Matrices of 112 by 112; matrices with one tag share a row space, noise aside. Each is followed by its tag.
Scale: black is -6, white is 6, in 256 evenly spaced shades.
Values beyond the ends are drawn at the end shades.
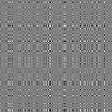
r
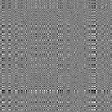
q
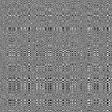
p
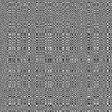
p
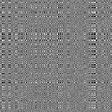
q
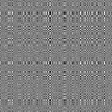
r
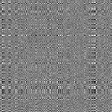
q
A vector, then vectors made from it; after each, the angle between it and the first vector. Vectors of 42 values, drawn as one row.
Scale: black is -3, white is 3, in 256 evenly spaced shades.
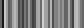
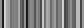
partly aligned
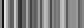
partly aligned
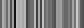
orthogonal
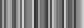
partly opposed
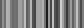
orthogonal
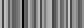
partly aligned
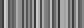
partly aligned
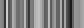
orthogonal
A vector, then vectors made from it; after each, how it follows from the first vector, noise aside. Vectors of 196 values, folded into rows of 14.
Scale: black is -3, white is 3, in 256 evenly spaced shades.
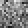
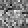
wrapped around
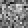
wrapped around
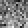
reversed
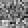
wrapped around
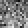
reversed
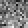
reversed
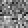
wrapped around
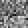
wrapped around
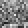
wrapped around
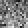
reversed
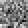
wrapped around
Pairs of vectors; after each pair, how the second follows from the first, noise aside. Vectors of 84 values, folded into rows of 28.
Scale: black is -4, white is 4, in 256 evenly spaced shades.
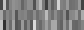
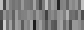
negated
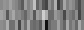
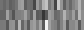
negated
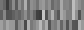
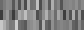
shuffled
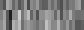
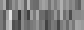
negated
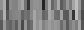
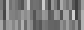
negated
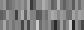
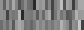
shuffled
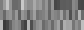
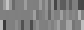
partly zeroed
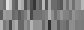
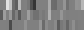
partly zeroed
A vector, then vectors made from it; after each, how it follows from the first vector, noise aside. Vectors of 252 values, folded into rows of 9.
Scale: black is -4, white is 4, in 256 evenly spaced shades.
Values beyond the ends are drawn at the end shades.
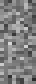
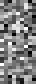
scaled up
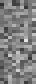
reversed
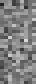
reversed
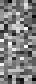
scaled up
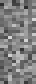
reversed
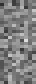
reversed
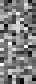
scaled up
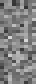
reversed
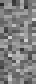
reversed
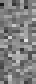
reversed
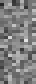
reversed
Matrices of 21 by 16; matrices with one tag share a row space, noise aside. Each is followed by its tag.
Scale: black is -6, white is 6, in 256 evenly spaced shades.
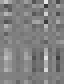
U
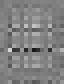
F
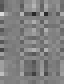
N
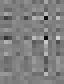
U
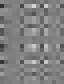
N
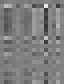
U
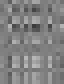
F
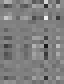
U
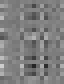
N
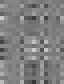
N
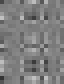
N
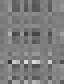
F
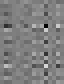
U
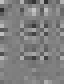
N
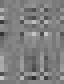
N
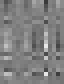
U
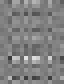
F
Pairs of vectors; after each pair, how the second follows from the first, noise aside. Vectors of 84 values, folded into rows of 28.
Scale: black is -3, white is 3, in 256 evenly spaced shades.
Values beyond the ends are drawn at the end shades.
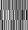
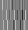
partly zeroed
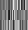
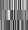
sign-scrambled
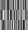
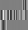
partly zeroed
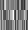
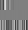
partly zeroed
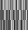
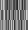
sign-scrambled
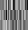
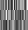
sign-scrambled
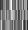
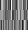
sign-scrambled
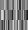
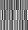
sign-scrambled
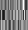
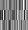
sign-scrambled
